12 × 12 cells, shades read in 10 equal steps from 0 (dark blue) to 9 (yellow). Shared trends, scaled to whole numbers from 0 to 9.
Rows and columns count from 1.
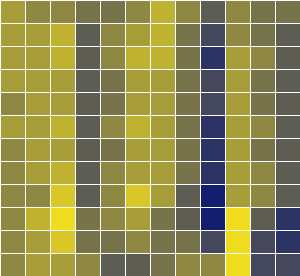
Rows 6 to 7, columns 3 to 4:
7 3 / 6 3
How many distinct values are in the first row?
5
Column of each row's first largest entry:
7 3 3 1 2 3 2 3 3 3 10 10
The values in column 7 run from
4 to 7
